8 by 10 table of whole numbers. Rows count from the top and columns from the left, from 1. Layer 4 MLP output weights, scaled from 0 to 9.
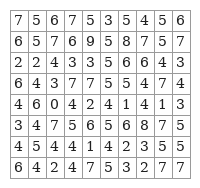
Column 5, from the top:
5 9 3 7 2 6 1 7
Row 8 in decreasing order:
7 7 7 6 5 4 4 3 2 2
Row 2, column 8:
7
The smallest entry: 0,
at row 5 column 3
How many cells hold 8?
2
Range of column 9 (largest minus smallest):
6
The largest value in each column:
7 6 7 7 9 5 8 8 7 7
